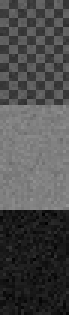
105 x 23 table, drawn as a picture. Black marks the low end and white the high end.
The table splits into 3 rows of 1 panel. Panel 1,1: low, checkered. Panel 2,1: middling, fine-grained, faint in contrast. Panel 3,1: very low, fine-grained, faint in contrast.
